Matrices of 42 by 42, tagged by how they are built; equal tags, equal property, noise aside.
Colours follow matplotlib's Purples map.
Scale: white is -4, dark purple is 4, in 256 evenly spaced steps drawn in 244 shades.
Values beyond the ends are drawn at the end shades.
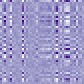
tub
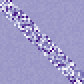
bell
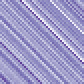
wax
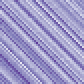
wax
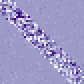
bell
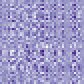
tub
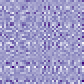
tub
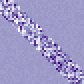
bell
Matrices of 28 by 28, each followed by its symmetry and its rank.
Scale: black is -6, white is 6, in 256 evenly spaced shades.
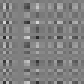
neither, rank one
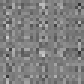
neither, rank three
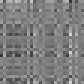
neither, rank two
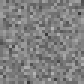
neither, full rank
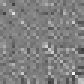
symmetric, rank five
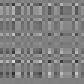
neither, rank one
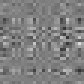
neither, rank two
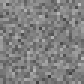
neither, full rank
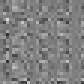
neither, rank three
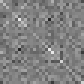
symmetric, rank five
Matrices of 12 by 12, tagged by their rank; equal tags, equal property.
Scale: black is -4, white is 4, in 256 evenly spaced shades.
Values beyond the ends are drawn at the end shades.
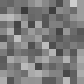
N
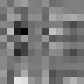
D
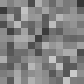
N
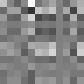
D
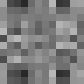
D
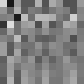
D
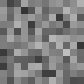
N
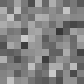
N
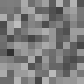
N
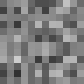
D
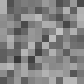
N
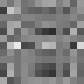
D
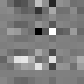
D
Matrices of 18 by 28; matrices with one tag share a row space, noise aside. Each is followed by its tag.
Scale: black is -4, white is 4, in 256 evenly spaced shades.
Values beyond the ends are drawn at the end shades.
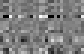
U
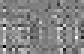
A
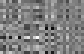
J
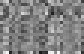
U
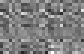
U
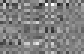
J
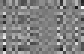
A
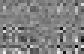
A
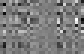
A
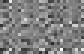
U
